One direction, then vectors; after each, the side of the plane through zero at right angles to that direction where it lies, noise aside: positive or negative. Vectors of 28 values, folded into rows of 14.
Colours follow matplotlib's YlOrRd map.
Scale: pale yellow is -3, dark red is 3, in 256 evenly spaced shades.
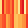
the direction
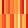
positive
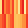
positive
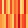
negative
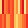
positive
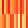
positive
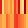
negative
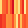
positive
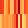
negative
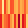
negative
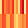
positive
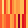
negative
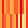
positive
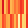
positive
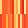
positive
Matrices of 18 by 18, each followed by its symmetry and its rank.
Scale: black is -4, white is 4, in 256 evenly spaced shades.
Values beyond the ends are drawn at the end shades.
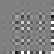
symmetric, rank one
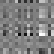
neither, rank two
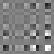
symmetric, rank one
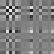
symmetric, rank one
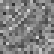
symmetric, full rank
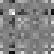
symmetric, rank two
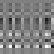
neither, rank one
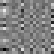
neither, rank two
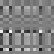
neither, rank one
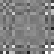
symmetric, rank two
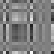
neither, rank one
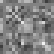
symmetric, rank three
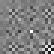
symmetric, rank three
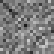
symmetric, full rank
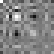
symmetric, rank three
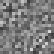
symmetric, full rank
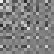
symmetric, rank two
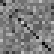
symmetric, full rank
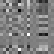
neither, rank two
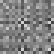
symmetric, rank three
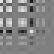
symmetric, rank one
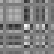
symmetric, rank one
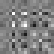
symmetric, rank two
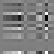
neither, rank one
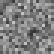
symmetric, full rank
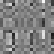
neither, rank two
